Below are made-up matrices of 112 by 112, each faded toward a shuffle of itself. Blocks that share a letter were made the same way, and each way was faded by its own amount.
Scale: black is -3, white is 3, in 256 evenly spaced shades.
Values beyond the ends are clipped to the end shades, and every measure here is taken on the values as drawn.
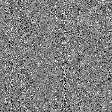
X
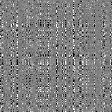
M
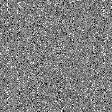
X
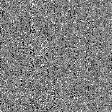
X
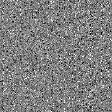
X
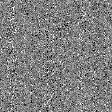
X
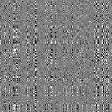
M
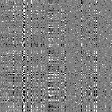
M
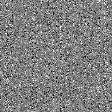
X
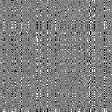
M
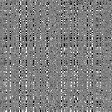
M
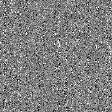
X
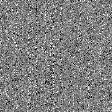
X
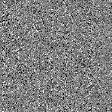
X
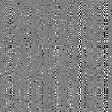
M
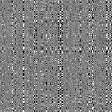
M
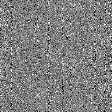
X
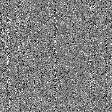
X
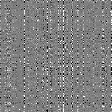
M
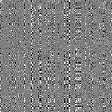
M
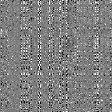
M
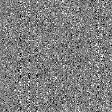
X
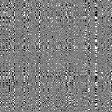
M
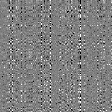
M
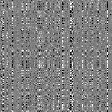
M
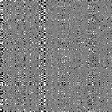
M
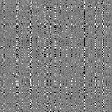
M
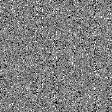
X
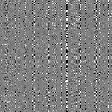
M
